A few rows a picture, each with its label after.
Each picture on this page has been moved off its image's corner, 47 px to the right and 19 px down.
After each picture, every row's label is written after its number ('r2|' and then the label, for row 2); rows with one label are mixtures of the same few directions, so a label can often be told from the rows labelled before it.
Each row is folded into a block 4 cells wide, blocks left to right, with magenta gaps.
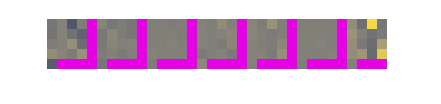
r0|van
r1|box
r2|van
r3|van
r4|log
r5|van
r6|log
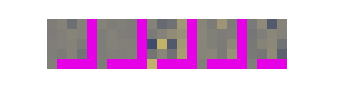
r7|log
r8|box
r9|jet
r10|log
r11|log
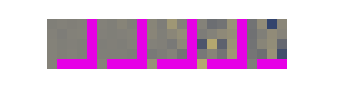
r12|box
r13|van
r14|van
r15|jet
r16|log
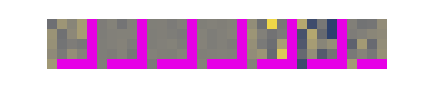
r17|box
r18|log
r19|van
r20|box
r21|log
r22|box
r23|jet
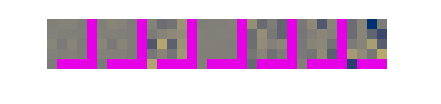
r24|jet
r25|jet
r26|jet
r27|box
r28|box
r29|log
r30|van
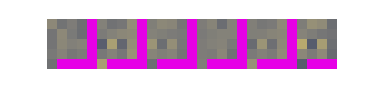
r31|box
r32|jet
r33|jet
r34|log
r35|jet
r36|jet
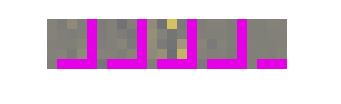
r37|log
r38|van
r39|log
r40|jet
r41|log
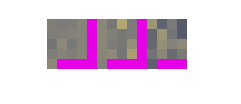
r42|jet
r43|log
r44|box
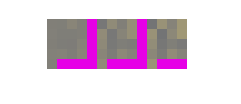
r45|log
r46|box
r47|box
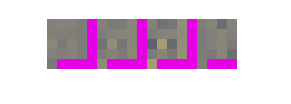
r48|jet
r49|jet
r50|jet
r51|log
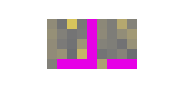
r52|log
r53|van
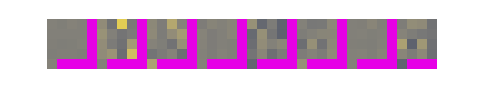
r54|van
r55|log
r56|van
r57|box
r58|box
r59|jet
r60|log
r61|jet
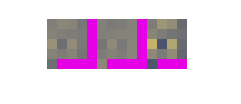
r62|jet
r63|jet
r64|jet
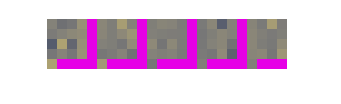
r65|jet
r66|van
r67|jet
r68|log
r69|log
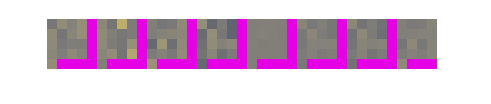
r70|box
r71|log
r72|jet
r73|box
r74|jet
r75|box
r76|box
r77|jet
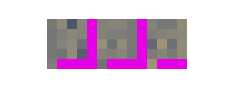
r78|log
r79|jet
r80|jet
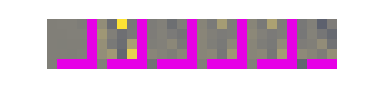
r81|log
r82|log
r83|van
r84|log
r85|log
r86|van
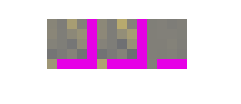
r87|van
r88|van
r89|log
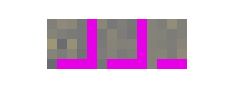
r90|jet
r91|box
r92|log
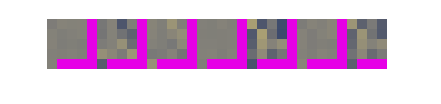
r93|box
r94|van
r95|van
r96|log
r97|box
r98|box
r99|box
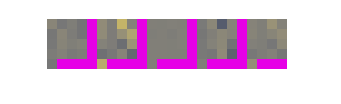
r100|box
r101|van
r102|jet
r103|log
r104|van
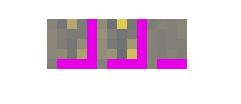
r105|log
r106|log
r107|box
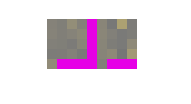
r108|van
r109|log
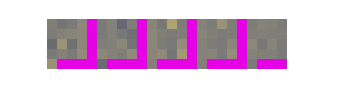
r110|jet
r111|van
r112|log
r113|log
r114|jet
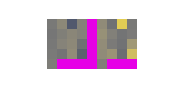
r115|log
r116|log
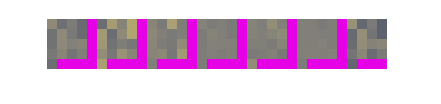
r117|box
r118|box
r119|log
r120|box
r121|van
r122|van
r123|box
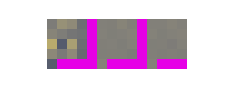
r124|jet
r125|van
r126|van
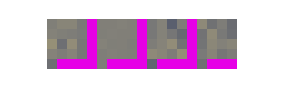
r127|jet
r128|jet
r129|van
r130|box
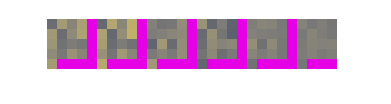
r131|box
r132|box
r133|jet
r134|box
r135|jet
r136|box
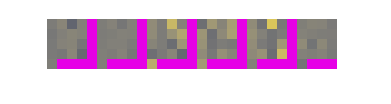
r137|log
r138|log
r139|van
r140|box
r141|log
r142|jet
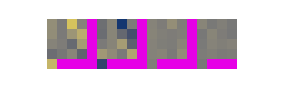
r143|van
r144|van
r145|log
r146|box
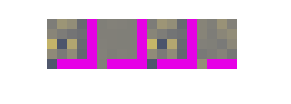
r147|jet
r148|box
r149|jet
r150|van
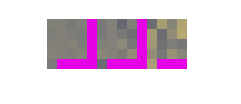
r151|van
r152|van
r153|box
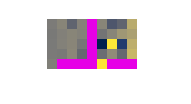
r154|log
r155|jet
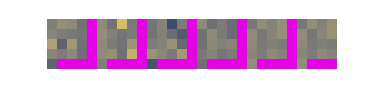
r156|jet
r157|log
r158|van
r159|box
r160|box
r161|box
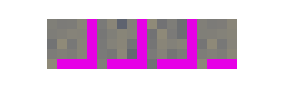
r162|jet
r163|log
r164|box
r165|jet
